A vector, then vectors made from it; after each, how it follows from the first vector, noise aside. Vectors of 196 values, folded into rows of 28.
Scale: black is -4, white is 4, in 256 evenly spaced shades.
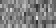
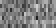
negated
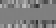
partly zeroed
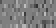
partly zeroed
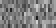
negated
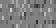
partly zeroed
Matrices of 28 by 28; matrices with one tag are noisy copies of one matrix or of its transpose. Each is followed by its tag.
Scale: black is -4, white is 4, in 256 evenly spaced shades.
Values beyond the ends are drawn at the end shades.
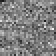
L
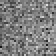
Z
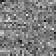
L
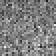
Z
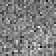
Z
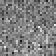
Z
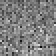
Z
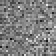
Z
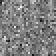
L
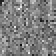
L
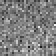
Z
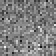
Z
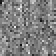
L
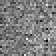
Z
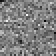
L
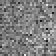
Z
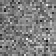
Z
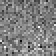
Z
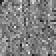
L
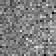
Z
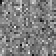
L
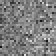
Z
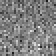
Z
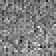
Z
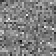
L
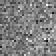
Z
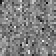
L
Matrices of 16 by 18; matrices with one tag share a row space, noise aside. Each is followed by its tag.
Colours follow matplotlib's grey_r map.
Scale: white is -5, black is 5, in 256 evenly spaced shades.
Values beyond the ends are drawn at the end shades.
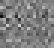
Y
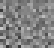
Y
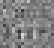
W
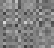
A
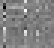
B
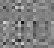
W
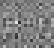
A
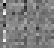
B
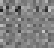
Y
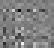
W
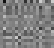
A
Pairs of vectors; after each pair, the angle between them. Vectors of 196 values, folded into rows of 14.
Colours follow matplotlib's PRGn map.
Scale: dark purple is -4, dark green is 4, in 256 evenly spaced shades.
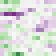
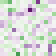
partly aligned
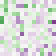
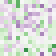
partly opposed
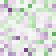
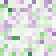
nearly opposite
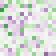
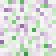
orthogonal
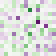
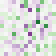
nearly opposite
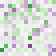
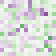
partly opposed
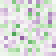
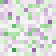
partly aligned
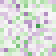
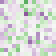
partly aligned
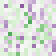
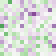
partly aligned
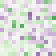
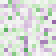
orthogonal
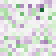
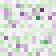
nearly opposite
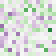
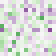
nearly opposite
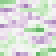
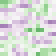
nearly parallel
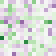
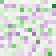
partly opposed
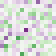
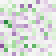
partly aligned
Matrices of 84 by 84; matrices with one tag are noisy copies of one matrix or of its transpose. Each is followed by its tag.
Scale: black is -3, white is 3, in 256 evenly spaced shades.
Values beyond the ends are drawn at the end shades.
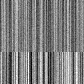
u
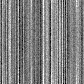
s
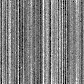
s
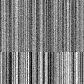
u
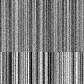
u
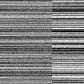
u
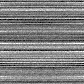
s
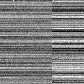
u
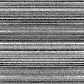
s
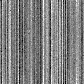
s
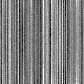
s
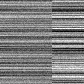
u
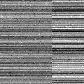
u
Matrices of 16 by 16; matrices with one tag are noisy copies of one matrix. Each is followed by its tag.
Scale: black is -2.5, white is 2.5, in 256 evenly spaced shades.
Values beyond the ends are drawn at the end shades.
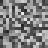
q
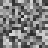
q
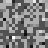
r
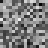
r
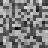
q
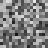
r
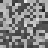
r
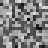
q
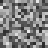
q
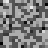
q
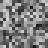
r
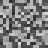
q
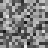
r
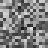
r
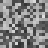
r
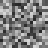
q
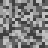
q
